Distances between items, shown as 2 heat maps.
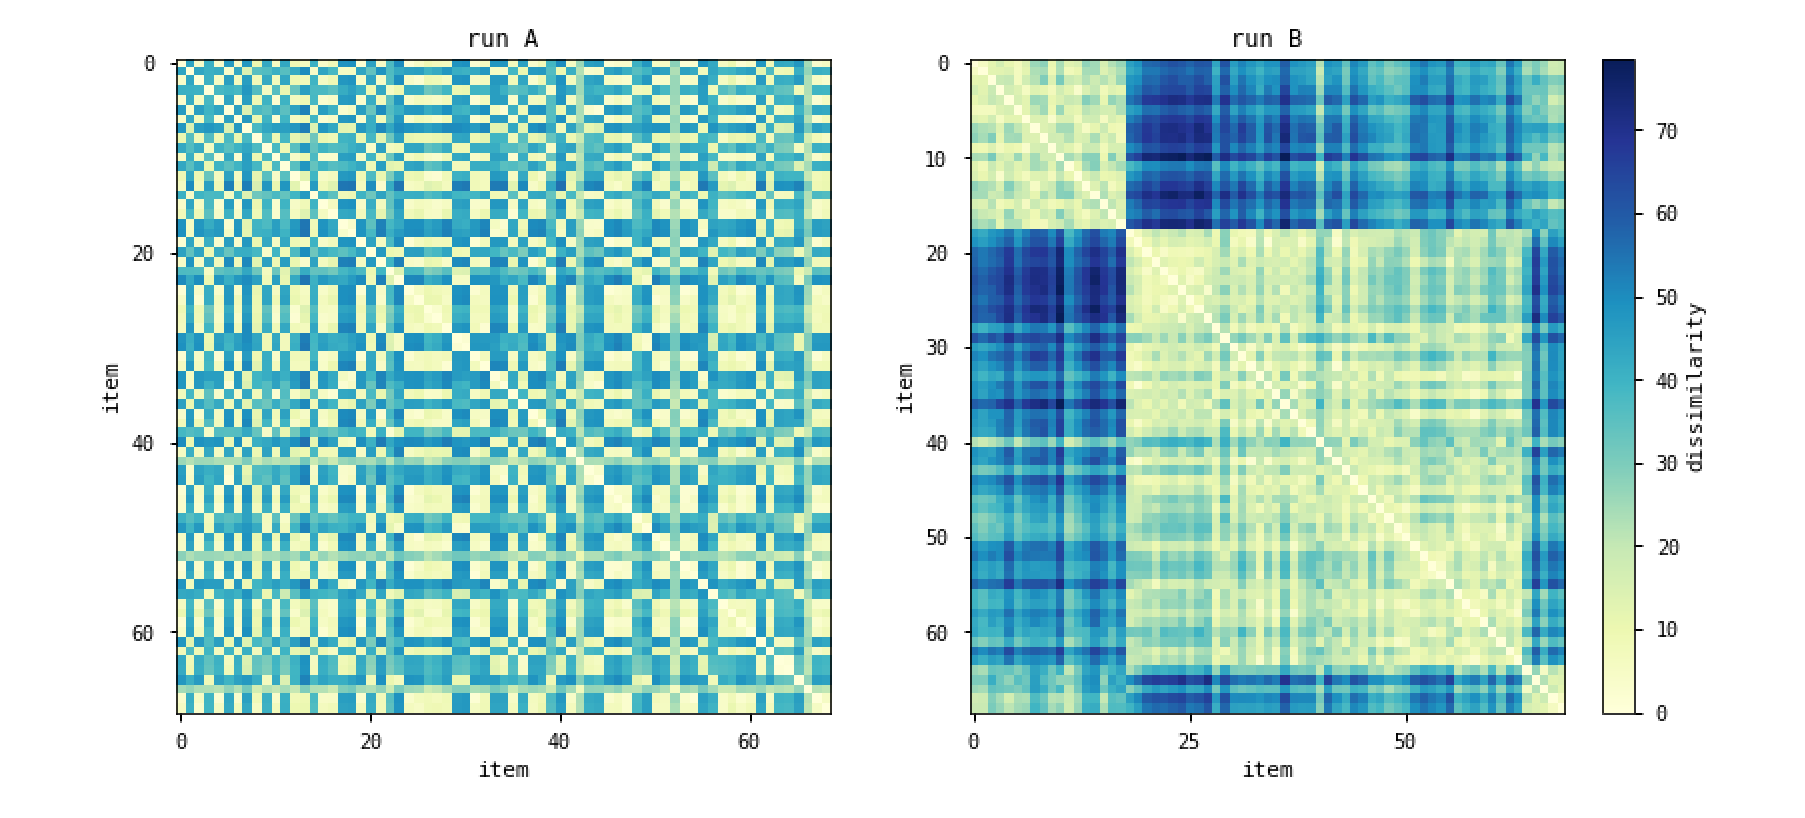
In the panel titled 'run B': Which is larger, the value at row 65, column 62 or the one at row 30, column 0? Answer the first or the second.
the first
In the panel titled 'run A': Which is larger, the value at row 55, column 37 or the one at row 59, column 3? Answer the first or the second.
the first
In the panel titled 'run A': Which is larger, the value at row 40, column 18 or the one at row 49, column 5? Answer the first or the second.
the second
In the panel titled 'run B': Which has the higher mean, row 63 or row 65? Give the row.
65
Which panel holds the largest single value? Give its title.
run B
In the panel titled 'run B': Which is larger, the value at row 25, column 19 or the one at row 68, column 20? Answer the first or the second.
the second
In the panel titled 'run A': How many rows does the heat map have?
69
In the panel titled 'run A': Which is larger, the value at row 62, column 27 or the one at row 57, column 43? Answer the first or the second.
the second
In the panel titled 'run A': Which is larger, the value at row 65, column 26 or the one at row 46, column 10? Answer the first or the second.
the first
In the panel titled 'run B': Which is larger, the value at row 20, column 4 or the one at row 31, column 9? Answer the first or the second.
the first
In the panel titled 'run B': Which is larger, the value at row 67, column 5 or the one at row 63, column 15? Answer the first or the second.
the second
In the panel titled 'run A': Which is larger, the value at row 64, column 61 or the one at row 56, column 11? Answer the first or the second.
the second
